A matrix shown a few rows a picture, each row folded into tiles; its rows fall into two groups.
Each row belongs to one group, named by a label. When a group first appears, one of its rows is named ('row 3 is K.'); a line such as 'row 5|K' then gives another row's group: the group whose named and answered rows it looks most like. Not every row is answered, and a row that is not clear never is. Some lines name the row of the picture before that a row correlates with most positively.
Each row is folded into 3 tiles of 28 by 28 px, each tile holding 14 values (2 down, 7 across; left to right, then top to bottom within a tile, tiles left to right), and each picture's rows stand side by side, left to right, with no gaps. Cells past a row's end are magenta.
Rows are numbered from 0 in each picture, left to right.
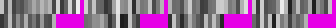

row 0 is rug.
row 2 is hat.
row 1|rug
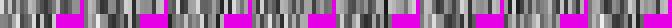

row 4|hat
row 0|rug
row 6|rug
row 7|hat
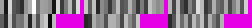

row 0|rug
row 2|rug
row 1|rug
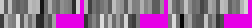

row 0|rug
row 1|rug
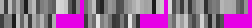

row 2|rug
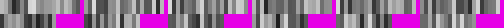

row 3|rug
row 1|rug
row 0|rug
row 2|rug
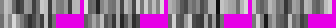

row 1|rug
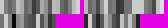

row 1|hat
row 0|hat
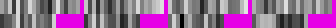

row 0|rug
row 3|rug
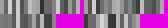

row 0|rug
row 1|rug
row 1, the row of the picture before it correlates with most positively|0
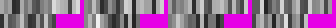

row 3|rug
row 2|rug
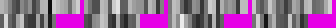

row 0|hat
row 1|rug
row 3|hat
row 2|hat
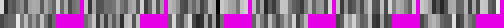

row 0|rug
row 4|rug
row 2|hat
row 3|rug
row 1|rug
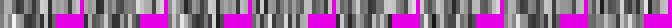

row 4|hat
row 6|hat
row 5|hat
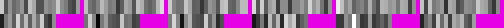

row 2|hat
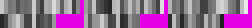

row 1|rug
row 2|hat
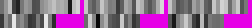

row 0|hat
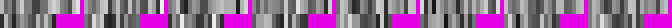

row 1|rug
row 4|hat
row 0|hat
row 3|rug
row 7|hat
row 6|hat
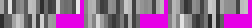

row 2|hat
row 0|rug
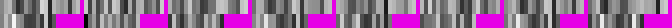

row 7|hat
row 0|hat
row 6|hat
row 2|hat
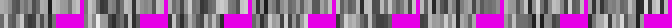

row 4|rug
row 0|hat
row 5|rug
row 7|rug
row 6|rug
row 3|rug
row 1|hat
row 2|hat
